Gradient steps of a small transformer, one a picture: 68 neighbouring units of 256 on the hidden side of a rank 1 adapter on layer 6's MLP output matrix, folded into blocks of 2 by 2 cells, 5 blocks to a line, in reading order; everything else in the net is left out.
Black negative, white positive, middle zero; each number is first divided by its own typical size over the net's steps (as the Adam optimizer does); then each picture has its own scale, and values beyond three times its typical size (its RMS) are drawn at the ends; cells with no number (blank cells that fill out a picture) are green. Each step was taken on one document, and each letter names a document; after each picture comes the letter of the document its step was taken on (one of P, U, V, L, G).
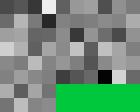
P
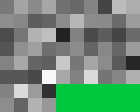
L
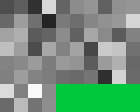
P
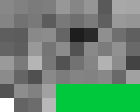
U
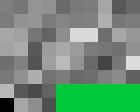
U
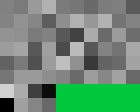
U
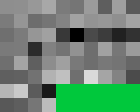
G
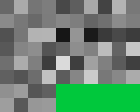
G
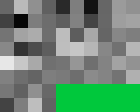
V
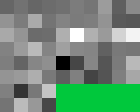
G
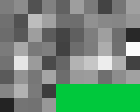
L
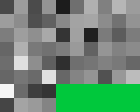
G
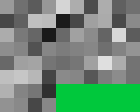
V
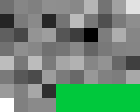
U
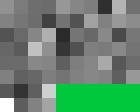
U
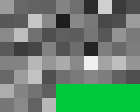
V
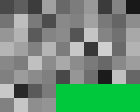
P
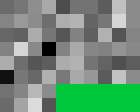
V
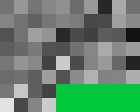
G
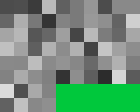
P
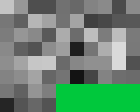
L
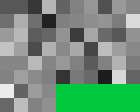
P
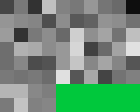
P
